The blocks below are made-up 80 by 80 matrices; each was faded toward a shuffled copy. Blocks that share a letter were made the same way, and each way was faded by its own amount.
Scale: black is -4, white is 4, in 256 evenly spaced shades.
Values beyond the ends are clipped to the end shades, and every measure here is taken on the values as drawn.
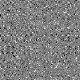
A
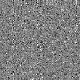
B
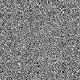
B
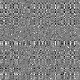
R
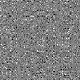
A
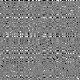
R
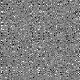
A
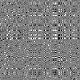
R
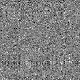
B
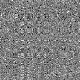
B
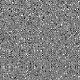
A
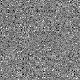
B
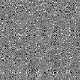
A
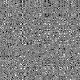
A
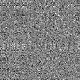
B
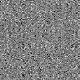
B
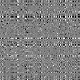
R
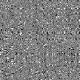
A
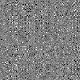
A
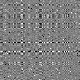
R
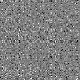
A
